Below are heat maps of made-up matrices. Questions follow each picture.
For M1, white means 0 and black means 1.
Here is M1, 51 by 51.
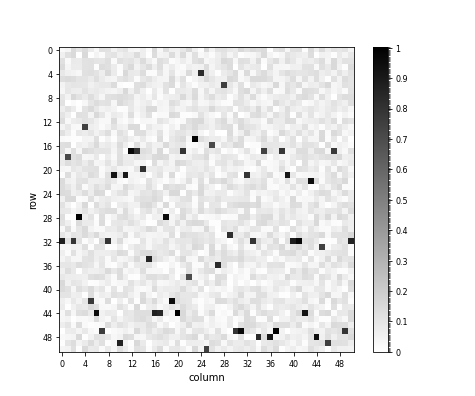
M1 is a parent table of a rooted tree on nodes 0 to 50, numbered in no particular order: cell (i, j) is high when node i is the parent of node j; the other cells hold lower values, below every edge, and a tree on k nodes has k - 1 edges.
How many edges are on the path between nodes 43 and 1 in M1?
8
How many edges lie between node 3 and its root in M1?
4
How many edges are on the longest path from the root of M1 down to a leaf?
6
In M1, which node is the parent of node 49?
47
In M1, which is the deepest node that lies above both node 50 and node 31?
17
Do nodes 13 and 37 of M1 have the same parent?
no
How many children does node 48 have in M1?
3
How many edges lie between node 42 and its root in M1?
2
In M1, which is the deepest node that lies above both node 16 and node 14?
44
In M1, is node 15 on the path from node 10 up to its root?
no
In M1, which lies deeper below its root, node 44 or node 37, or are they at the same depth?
node 37
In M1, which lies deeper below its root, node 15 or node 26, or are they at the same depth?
node 15
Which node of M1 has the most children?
32
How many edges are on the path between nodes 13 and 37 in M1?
3
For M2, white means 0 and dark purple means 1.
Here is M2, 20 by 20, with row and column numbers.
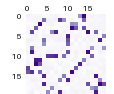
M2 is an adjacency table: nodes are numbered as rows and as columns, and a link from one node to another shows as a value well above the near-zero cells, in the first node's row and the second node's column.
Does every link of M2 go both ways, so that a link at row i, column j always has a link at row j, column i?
yes
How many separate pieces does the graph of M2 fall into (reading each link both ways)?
1
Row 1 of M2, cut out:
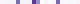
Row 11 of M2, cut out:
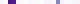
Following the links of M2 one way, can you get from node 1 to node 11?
yes
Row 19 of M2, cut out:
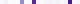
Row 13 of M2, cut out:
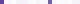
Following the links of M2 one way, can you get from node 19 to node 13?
yes
